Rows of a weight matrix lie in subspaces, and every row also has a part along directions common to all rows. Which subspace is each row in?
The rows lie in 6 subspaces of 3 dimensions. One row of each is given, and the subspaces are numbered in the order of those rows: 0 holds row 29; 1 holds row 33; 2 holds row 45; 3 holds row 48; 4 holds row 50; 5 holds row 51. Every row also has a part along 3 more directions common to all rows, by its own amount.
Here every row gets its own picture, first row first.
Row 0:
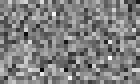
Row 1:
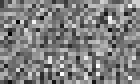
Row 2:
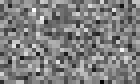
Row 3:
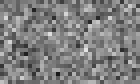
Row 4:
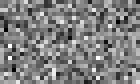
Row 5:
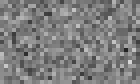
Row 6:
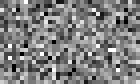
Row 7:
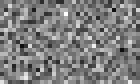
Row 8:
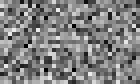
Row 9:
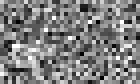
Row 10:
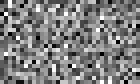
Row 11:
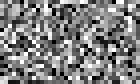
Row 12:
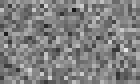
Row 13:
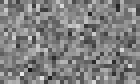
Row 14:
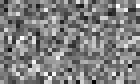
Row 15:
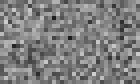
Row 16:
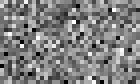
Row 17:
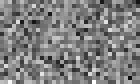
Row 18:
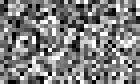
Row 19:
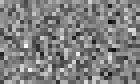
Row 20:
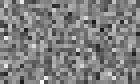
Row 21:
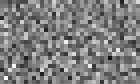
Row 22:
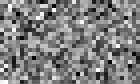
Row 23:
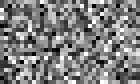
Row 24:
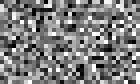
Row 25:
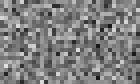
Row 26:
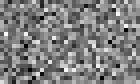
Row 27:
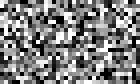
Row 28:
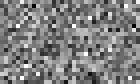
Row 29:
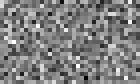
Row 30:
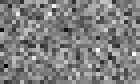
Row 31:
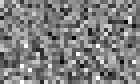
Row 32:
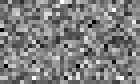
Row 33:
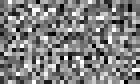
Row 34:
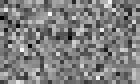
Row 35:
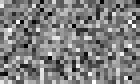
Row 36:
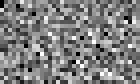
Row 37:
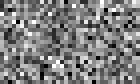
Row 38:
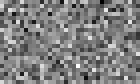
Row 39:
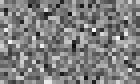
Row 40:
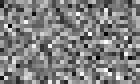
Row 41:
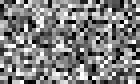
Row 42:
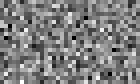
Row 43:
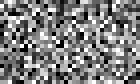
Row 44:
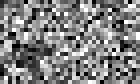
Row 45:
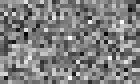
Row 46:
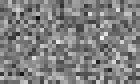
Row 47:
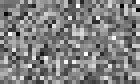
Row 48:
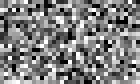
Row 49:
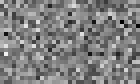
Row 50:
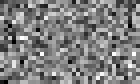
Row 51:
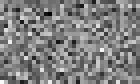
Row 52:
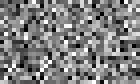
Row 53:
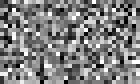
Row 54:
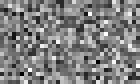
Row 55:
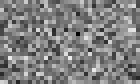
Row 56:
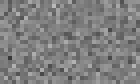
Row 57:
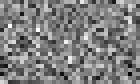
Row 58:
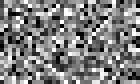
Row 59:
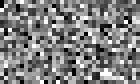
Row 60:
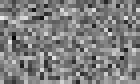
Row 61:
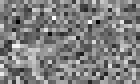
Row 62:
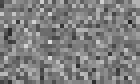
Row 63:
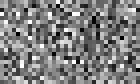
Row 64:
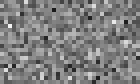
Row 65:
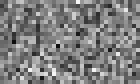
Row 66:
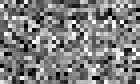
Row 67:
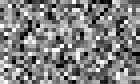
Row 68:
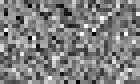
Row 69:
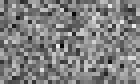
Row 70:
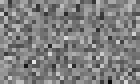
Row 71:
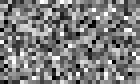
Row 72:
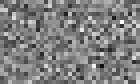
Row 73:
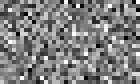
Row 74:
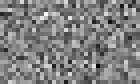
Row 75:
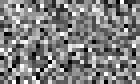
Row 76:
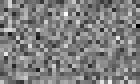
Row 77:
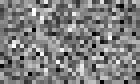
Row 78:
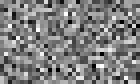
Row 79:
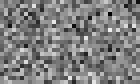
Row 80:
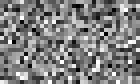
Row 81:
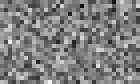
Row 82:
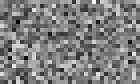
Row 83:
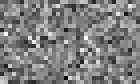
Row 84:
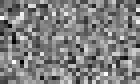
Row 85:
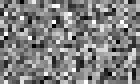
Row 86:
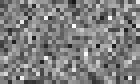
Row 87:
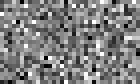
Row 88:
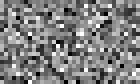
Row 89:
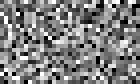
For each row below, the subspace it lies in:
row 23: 4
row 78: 1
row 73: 0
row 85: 3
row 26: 2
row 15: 2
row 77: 1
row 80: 5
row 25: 3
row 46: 5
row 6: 3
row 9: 2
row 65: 5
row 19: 3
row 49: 1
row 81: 5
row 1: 0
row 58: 5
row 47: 0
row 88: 5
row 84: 4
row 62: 0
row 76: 1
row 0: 2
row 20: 3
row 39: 5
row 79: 0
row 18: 5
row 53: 3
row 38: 0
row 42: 3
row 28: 0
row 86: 0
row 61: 2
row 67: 4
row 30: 4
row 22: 4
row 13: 5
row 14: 5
